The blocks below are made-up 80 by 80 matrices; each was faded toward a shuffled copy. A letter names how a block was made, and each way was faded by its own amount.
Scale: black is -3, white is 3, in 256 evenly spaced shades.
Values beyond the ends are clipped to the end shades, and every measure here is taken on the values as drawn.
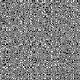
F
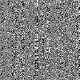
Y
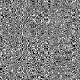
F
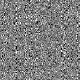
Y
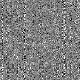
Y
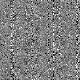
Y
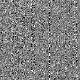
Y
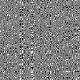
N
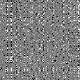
N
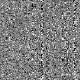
Y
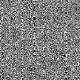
Y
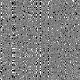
N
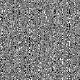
Y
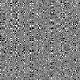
N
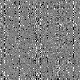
N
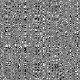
N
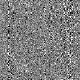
Y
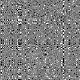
N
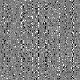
N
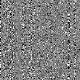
Y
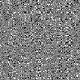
F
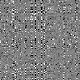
N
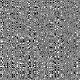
N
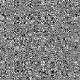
F
